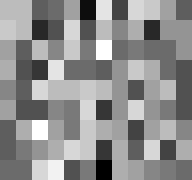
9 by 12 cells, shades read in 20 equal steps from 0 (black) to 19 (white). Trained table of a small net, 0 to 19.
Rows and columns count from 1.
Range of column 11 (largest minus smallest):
9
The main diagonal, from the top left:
14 14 14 17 14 16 13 13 12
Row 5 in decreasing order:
16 15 14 14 14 14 12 11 10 7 6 6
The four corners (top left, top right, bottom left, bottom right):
14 7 8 8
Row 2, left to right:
15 14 3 6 16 6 14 10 13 3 11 11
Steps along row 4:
down down up down same down up up down down down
